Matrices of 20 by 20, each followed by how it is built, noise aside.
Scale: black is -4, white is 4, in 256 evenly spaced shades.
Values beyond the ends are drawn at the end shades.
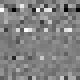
uneven rows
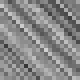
Toeplitz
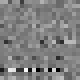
uneven rows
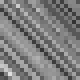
Toeplitz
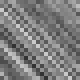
Toeplitz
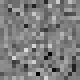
noise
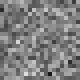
noise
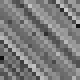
Toeplitz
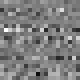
uneven rows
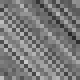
Toeplitz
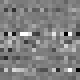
uneven rows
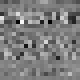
uneven rows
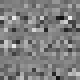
uneven rows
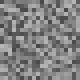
noise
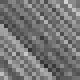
Toeplitz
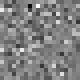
noise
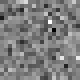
noise
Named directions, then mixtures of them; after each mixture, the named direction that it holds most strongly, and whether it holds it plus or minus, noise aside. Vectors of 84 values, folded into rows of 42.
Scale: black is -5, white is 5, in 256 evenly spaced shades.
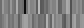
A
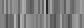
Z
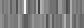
A, minus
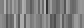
Z, plus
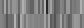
Z, plus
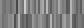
A, minus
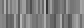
Z, plus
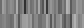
A, plus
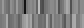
A, plus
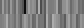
A, plus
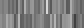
Z, minus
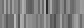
Z, plus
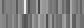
A, minus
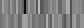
A, plus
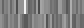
A, minus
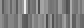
A, minus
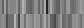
Z, plus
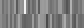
A, minus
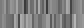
A, plus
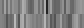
Z, plus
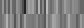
Z, minus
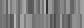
Z, plus
